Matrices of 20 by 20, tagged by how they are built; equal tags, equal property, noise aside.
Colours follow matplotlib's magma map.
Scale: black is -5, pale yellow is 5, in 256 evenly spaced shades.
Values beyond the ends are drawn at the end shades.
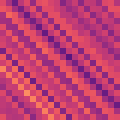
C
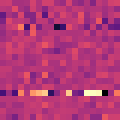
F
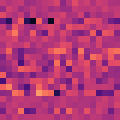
F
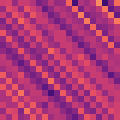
C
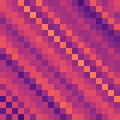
C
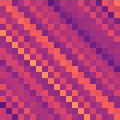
C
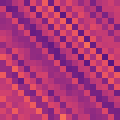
C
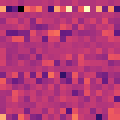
F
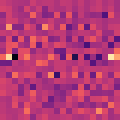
F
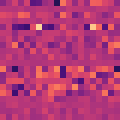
F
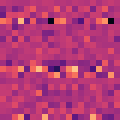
F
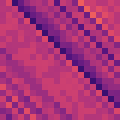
C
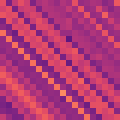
C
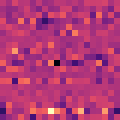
F
